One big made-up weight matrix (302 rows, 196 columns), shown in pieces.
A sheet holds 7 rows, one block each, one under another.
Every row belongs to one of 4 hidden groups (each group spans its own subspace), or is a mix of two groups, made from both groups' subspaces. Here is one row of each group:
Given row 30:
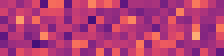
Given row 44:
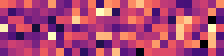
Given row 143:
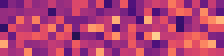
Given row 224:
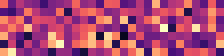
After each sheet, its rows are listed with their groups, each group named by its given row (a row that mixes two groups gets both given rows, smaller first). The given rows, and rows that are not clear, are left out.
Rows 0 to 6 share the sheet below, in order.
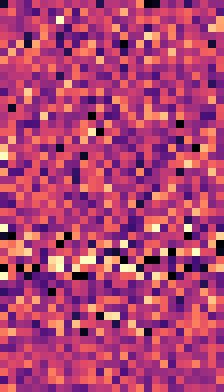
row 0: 224
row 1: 224
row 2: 30
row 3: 44
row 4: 224
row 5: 143 and 224
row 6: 224
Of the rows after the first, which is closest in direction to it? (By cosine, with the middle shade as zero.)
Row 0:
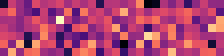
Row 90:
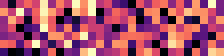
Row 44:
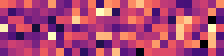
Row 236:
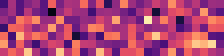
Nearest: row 236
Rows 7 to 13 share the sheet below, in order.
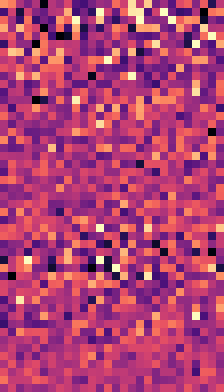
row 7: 143
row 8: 30
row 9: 44
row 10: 224
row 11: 224
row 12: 30
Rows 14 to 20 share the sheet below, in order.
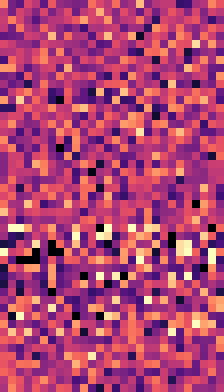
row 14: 44
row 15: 224
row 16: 143 and 224
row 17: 30
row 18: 44
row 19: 143
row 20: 30 and 143
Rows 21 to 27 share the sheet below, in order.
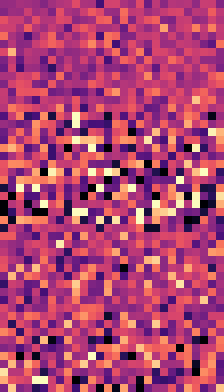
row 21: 224
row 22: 143
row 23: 30 and 44
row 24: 30
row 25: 224
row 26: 44
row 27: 30
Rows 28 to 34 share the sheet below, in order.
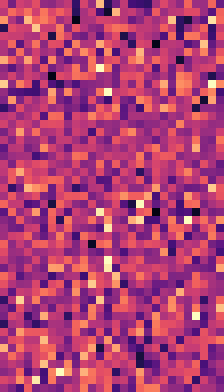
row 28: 44
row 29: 44
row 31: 44
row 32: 30 and 224
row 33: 30
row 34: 143
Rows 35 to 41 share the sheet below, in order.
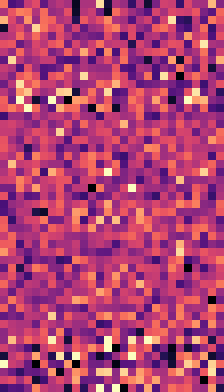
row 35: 44
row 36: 143
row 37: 224
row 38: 30
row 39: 143
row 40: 44
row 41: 30 and 44
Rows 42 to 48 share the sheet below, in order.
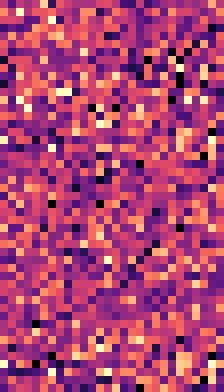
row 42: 44 and 143
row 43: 143
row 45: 44 and 143
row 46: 44
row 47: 30
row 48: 44
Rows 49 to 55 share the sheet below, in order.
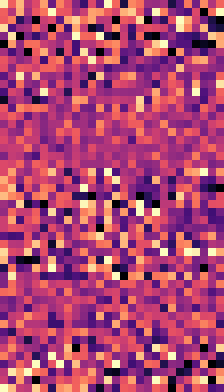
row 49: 143
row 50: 30
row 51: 143
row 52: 143
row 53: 44 and 224
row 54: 224
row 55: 44 and 143
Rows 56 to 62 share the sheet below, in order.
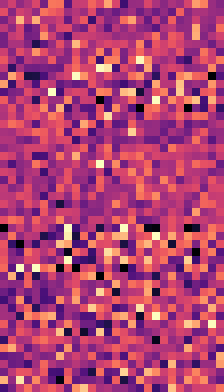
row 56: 30
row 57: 44
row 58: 30
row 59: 143
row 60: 30 and 224
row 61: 44 and 143
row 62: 224
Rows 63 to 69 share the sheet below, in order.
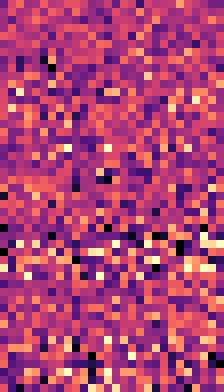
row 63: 44
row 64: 143
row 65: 30 and 44
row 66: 44
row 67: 143
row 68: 143
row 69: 30
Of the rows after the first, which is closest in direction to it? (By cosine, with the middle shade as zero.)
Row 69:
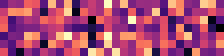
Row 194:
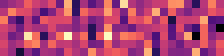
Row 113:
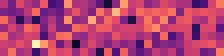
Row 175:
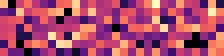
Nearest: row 194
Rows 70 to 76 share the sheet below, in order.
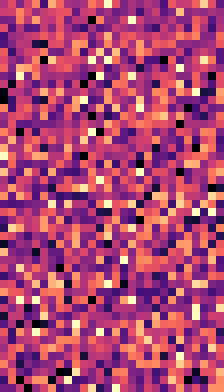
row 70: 30
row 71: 30
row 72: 30
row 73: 44
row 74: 44 and 224
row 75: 30
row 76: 143
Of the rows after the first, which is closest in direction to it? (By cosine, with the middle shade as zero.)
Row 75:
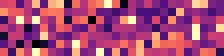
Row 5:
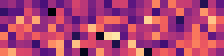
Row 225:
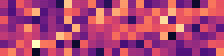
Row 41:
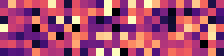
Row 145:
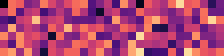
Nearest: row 41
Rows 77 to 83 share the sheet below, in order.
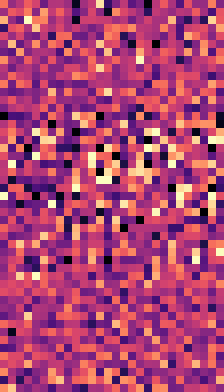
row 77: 44
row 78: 44
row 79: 143 and 224
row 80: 44
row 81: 30
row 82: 224
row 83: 224
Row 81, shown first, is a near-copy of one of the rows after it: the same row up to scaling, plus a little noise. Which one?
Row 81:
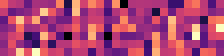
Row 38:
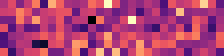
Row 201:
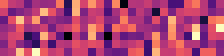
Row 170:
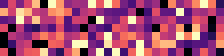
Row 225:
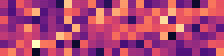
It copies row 201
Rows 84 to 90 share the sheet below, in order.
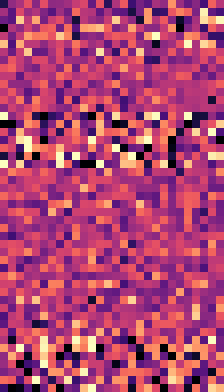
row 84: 143
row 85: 143 and 224
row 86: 143 and 224
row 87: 44 and 143
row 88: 30 and 224
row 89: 30
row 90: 143
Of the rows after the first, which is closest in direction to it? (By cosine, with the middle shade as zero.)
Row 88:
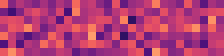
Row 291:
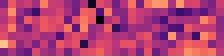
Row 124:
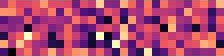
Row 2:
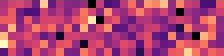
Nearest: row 2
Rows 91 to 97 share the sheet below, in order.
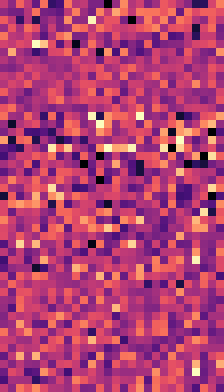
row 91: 30
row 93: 30 and 44
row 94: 44
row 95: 30
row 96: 30 and 143
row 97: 30
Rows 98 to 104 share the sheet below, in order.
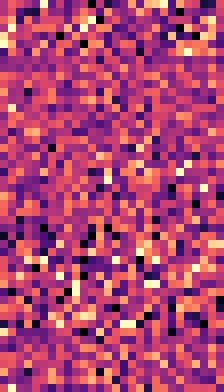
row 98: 30
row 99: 224
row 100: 44
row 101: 30 and 44
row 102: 143
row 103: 44 and 224
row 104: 224
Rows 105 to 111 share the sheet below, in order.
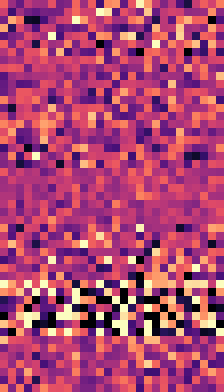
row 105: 44
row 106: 143 and 224
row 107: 143
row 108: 143
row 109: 44
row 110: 224
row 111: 143 and 224
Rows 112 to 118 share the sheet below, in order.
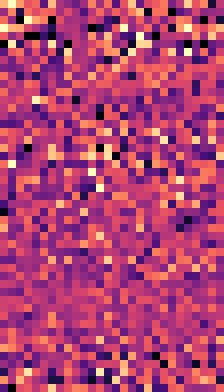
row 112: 44 and 143
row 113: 30
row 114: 224
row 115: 30
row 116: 44
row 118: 224
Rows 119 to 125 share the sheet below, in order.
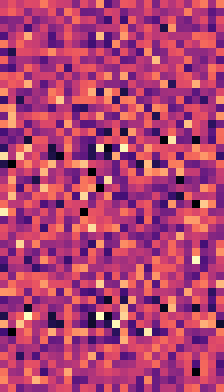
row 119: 224
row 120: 224
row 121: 224
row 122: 30
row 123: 30
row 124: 224
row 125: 30
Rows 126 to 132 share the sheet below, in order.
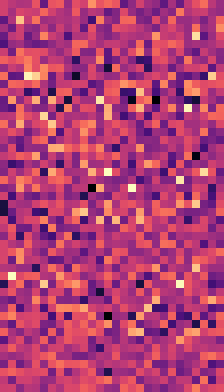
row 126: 30
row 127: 44
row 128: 143
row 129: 30
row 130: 143
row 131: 44
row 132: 44
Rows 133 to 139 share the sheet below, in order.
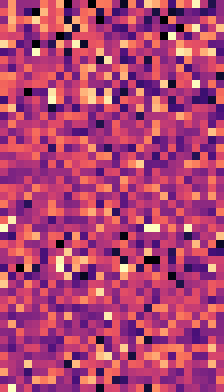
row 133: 30
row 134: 143 and 224
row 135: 44
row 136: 224
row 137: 224
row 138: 44
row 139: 30 and 224
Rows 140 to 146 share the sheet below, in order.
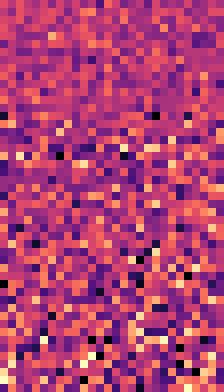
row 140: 143 and 224
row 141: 30
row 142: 224
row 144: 44
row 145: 44 and 143
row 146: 30
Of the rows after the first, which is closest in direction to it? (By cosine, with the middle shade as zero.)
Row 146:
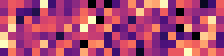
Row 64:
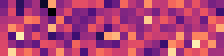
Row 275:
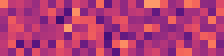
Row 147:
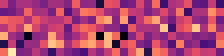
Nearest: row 275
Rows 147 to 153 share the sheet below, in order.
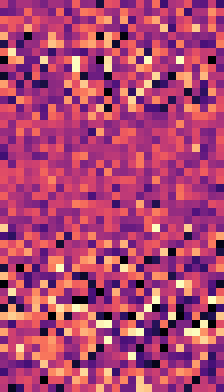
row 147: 224
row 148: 44
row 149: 30
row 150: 143
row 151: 224
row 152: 44
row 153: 30 and 143
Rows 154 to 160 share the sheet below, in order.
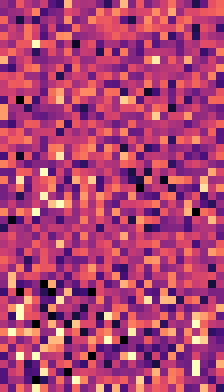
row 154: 30
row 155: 224
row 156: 224
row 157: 143
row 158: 224
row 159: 143
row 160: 30
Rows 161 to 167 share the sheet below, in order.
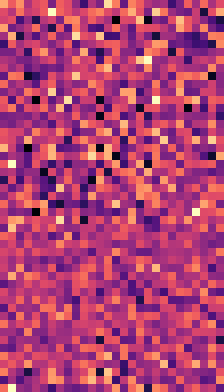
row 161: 143
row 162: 44
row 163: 224
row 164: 143
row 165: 143 and 224
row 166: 143
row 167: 224
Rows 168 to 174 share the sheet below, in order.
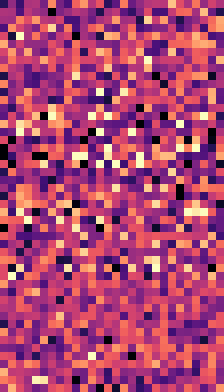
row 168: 143
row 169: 44 and 224
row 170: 30
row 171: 143
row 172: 44 and 224
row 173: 30 and 224
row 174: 30
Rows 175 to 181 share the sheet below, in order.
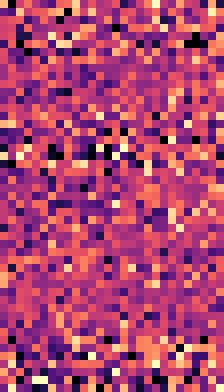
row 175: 143 and 224
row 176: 30 and 143
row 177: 224
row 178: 143
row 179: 44
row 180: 224
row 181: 30 and 143
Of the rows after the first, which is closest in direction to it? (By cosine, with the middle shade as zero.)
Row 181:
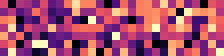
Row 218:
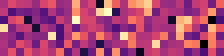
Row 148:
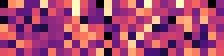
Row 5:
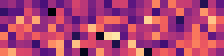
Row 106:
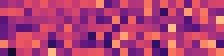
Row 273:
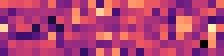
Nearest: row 106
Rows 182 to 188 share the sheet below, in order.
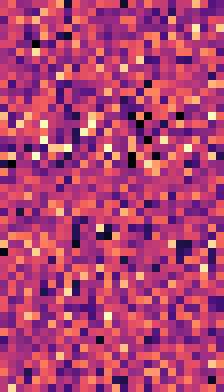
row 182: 30
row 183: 44 and 224
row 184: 44 and 143
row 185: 224
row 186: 44
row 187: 30 and 143
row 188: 224
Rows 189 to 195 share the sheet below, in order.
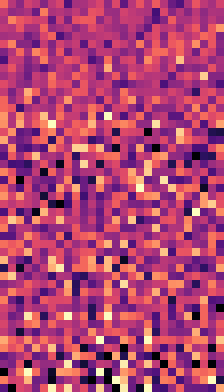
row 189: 30 and 44
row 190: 30 and 44
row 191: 143
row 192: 143
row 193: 224
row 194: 30
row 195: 224
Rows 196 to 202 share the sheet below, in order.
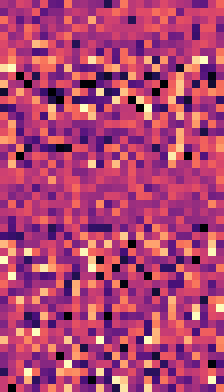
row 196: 30
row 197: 143 and 224
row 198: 143
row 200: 30 and 224
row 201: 30
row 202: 224
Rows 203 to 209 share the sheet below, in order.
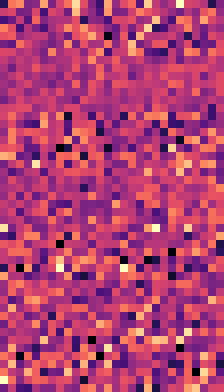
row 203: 44
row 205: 30
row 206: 143
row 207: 224
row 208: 44
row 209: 30
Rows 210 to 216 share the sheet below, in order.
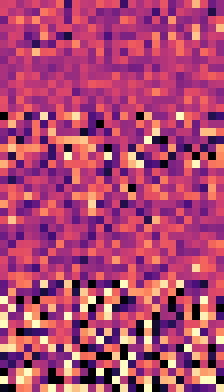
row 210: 30
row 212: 44
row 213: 30 and 224
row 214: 143
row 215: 30
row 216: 224
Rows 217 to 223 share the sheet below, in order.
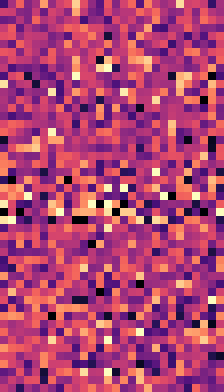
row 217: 44
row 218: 44
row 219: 44
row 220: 224
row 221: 30 and 44
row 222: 44
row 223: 30 and 143
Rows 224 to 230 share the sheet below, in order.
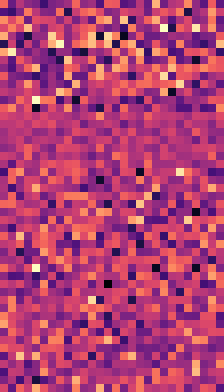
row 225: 30
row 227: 44
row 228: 143
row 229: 30
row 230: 30
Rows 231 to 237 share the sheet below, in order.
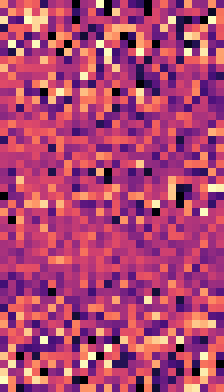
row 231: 44
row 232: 143
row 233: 44
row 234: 44 and 143
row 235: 143
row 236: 143
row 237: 30
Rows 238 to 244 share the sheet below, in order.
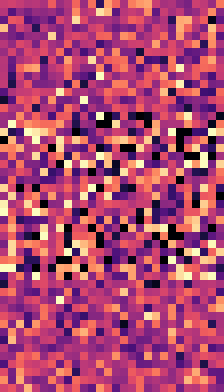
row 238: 44
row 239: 30
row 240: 44
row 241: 30
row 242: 30
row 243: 224
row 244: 143
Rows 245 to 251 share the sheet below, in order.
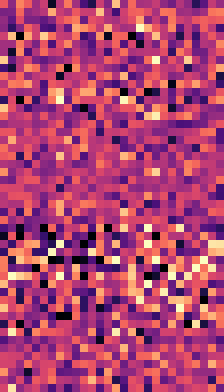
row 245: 143
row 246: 224
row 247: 30 and 224
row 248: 224
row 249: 143
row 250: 143
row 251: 224
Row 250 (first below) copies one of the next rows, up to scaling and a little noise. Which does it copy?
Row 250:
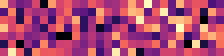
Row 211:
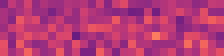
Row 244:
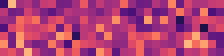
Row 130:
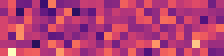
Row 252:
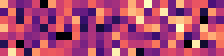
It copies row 252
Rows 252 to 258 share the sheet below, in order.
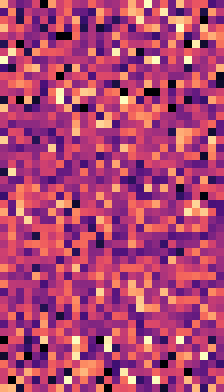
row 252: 143
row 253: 224
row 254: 44
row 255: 143
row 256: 30
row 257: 143
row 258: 44
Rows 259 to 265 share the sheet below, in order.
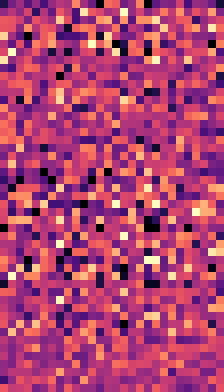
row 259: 224
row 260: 224
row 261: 143
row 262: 143
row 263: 224
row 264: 224
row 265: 30
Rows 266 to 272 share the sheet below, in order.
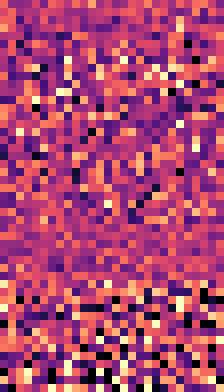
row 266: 143
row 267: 30
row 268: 30
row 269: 44
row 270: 224
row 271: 143
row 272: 224
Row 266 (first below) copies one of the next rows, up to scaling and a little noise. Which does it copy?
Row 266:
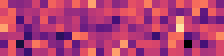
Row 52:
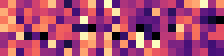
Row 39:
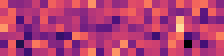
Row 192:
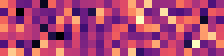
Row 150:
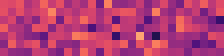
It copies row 39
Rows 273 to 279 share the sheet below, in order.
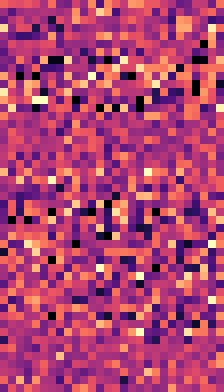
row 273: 44
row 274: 30
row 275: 30 and 224
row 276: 143 and 224
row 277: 44
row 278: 44
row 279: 224
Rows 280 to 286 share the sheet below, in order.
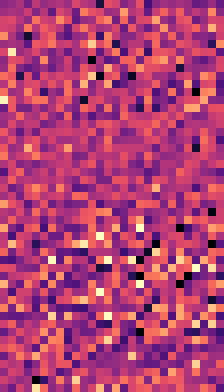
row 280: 224
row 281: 30
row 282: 30
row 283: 44 and 224
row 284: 44
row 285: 44
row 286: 30
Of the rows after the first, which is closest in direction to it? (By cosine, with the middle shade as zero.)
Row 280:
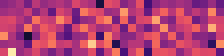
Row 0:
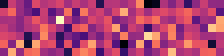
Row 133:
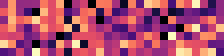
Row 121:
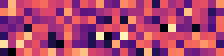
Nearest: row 0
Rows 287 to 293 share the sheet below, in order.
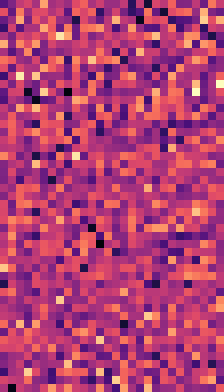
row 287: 143
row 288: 30
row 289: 30
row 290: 143
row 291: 30
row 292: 224
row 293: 224
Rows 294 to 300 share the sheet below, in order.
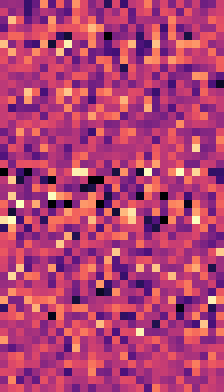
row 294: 30 and 44
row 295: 30 and 224
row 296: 30
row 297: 44 and 143
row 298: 143 and 224
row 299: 44
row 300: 30 and 224
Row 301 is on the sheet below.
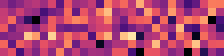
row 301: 30 and 44
